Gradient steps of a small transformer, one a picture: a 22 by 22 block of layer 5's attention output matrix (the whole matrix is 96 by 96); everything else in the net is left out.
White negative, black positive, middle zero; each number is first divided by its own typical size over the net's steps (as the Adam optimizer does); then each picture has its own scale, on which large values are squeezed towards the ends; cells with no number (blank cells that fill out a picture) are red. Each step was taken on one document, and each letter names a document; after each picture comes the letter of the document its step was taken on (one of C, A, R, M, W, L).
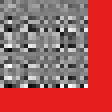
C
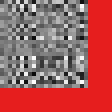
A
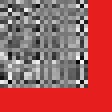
C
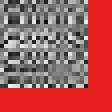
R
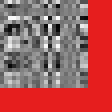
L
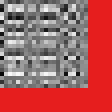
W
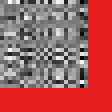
A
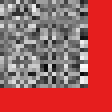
A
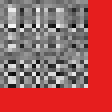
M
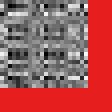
C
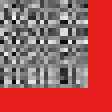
W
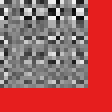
R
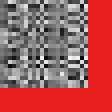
C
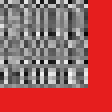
M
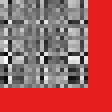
C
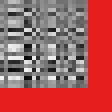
R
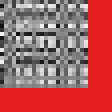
W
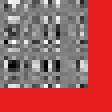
L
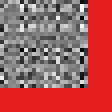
A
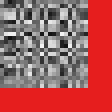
W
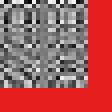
R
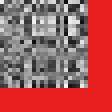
R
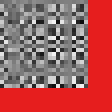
R
